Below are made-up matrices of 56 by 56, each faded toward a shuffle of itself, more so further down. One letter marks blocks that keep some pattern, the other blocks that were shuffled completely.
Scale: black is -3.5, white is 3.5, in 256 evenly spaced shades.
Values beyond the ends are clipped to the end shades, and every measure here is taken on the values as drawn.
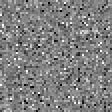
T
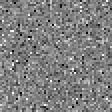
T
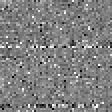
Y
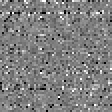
Y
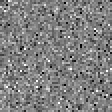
T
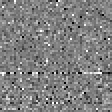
Y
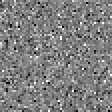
T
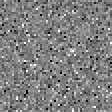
T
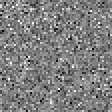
T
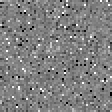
T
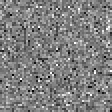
T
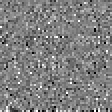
Y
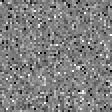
T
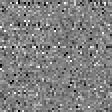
Y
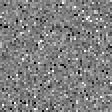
T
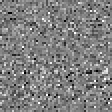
Y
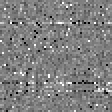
Y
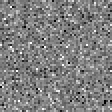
T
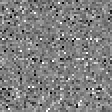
Y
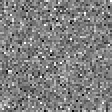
T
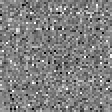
Y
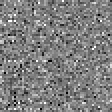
Y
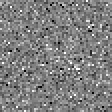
T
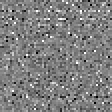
Y
